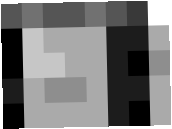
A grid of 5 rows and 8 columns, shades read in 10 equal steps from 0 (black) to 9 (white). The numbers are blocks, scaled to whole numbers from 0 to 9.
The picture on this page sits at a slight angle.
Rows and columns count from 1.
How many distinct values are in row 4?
3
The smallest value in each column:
0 4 3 3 4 1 0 5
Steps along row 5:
up same same same down down up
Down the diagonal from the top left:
3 7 7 5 6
